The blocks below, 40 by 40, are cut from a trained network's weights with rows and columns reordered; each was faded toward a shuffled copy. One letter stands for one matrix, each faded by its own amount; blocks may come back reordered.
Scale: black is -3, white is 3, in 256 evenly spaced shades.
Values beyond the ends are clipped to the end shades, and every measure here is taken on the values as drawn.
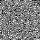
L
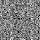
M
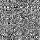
M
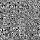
M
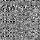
M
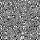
L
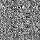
M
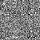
M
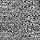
M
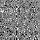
L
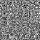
M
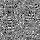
L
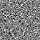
L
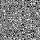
L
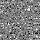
L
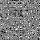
L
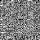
M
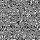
L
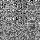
M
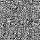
M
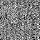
M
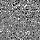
L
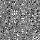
L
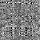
M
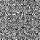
M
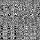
M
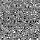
L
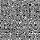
L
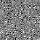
L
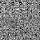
M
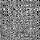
M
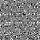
L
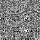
M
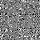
L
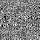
M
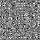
L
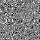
L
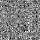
M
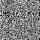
M
